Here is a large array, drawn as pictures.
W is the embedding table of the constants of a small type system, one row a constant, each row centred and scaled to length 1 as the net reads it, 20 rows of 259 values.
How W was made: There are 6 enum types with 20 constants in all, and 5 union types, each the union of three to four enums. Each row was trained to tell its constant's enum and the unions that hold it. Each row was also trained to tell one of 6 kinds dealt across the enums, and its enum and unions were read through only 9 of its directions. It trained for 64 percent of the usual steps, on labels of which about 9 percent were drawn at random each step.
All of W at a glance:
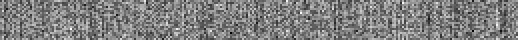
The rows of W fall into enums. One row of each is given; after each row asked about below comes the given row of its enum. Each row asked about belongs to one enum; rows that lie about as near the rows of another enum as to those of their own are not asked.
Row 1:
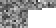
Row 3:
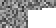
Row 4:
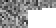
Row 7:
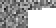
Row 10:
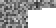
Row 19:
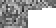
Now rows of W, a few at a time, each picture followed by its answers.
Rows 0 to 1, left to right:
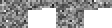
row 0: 7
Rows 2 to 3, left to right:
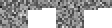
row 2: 4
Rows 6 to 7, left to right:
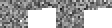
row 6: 10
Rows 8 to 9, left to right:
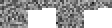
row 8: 4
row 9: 3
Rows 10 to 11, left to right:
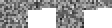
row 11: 19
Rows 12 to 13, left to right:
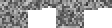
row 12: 10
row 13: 19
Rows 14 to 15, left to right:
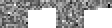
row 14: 10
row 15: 7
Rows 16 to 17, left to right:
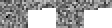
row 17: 1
